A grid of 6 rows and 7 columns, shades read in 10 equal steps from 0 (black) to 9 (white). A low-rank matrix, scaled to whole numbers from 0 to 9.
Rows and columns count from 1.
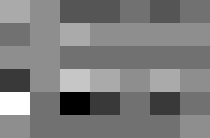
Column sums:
31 28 24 24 26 24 27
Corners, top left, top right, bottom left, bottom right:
6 4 5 5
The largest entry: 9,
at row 5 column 1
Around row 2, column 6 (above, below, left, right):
3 4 5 5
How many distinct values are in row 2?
3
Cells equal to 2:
3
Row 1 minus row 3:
1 0 -1 -1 0 -1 0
